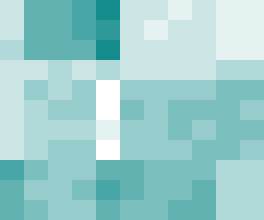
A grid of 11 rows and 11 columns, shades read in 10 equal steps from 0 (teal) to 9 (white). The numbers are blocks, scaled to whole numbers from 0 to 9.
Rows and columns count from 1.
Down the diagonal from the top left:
7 3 3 7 9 4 5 5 4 6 6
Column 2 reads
3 3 3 7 5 6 6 6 4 5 4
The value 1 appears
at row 2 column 5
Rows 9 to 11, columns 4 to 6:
5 3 3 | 4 2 3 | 5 3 4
